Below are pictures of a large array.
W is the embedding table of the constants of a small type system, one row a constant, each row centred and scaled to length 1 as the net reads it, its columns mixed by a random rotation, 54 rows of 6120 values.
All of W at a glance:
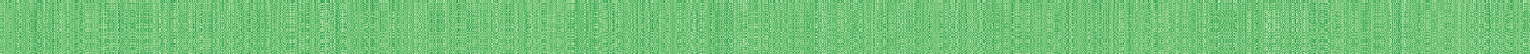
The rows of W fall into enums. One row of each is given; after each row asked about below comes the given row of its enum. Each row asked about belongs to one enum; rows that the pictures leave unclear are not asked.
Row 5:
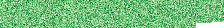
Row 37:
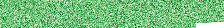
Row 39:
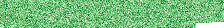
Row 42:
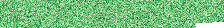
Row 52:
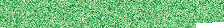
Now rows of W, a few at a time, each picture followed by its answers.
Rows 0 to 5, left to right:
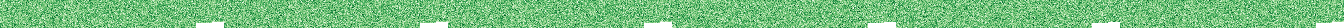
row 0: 5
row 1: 5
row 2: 5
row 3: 39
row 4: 42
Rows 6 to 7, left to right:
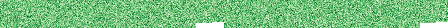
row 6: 42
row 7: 5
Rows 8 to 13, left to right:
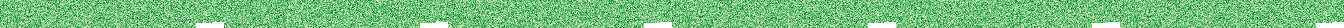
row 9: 5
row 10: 39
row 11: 42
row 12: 37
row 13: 42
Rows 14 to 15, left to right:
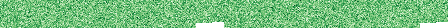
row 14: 42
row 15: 52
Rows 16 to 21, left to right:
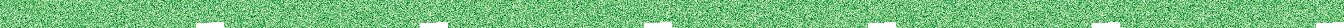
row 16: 37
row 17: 42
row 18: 5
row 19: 52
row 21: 52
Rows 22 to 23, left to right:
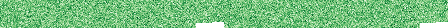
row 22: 42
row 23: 39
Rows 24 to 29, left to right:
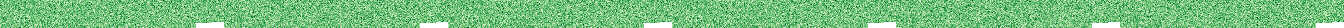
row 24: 37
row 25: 42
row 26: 37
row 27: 37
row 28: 52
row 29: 42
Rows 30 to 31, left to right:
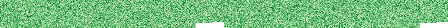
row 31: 52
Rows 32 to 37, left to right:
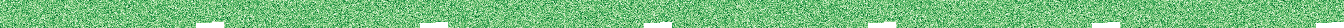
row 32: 5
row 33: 37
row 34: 42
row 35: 5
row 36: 37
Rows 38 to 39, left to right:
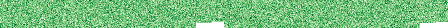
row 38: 5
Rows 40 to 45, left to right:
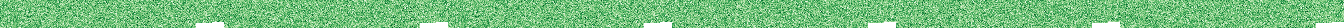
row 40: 42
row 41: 39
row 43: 5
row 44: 5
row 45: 39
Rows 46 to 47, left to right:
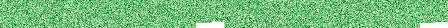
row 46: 5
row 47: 37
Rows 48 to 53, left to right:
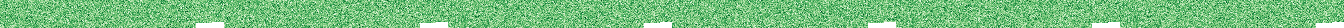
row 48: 39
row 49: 37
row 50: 42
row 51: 5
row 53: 42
